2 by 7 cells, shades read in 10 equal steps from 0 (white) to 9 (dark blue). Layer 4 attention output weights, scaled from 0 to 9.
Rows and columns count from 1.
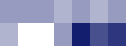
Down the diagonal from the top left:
4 0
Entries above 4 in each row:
0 3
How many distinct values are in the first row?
2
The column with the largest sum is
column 5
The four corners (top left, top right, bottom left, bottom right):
4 4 3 8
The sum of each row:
26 31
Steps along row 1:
same same down up down up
